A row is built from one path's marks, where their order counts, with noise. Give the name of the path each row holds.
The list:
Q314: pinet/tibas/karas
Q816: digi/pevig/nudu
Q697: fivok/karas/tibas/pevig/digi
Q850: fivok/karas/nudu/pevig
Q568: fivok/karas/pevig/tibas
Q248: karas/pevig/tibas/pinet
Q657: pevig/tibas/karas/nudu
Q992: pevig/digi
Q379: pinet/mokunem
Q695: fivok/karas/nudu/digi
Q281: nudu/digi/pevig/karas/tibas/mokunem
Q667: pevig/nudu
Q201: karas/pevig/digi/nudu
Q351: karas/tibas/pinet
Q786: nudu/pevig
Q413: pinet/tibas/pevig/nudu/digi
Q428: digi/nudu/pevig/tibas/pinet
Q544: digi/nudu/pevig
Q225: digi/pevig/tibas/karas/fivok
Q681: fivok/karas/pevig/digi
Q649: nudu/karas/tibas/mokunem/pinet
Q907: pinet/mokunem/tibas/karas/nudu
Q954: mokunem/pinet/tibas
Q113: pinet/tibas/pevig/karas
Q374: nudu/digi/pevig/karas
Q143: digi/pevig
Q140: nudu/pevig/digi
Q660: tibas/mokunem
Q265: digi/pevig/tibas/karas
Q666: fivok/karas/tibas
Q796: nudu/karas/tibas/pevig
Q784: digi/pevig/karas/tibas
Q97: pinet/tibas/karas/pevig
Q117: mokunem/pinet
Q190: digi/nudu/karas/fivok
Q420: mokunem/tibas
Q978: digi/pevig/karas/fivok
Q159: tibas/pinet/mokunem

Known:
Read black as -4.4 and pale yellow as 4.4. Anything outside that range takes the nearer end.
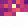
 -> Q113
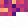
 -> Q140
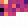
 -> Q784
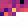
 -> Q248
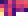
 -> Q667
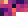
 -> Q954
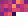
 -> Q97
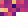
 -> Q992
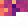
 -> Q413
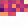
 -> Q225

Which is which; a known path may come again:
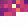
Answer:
Q113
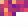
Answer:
Q697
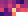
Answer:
Q649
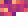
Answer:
Q681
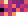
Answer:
Q666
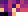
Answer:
Q379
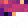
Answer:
Q281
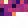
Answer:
Q420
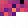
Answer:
Q428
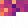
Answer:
Q413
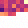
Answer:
Q225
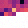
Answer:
Q248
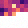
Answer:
Q314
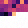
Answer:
Q660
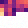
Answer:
Q667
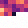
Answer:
Q544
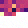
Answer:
Q657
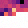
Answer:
Q351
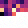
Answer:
Q117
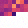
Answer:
Q97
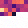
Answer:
Q143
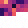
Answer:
Q954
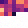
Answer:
Q786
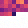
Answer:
Q796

